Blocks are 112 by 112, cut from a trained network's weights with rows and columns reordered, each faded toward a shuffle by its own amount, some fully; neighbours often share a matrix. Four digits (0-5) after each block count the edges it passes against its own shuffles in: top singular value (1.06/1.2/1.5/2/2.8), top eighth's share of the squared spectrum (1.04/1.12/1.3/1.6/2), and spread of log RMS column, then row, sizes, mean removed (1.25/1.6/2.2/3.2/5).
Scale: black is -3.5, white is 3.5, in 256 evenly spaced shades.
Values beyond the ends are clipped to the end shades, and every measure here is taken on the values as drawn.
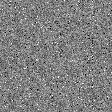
1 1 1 0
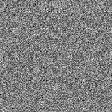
4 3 0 2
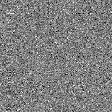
3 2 1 1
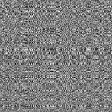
5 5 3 4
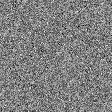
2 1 0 0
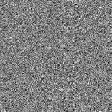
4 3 2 1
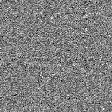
4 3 1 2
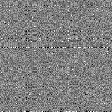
4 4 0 3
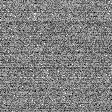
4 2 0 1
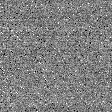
2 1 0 0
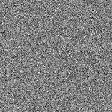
3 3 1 1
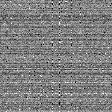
5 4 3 2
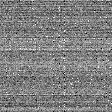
4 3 2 2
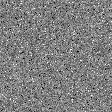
0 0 0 0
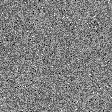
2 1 0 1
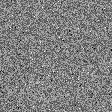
0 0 0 0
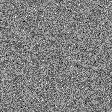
1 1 0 0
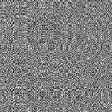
5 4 3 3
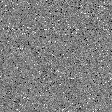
1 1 0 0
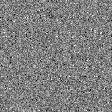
3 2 0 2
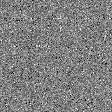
2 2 0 1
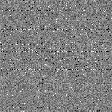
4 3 0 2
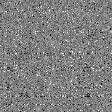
3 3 0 2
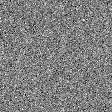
2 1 0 0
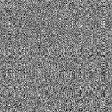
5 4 3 2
